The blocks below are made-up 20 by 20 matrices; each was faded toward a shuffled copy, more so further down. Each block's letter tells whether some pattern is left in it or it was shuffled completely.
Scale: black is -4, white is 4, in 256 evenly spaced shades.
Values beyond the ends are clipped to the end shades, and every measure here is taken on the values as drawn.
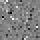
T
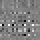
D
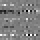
D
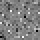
T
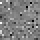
T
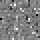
T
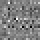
D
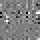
D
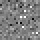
T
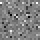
T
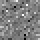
T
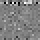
D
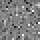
T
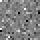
T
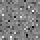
T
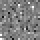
T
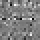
D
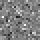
T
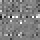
D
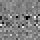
D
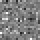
D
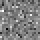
T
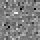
T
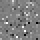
T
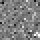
T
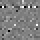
D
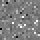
T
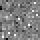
T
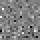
D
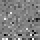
D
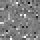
T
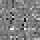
D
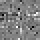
D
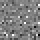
D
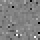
T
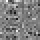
D
